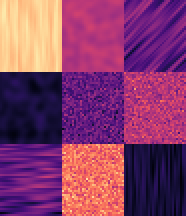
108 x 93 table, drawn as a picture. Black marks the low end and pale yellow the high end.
The table splits into 3 rows of 3 panels. Panel 1,1: very high, streaked downward, faint in contrast. Panel 1,2: middling, blotchy, faint in contrast. Panel 1,3: low, slanting up to the right. Panel 2,1: very low, blotchy, faint in contrast. Panel 2,2: low, fine-grained. Panel 2,3: middling, fine-grained. Panel 3,1: low, streaked across. Panel 3,2: high, fine-grained. Panel 3,3: very low, streaked downward, faint in contrast.
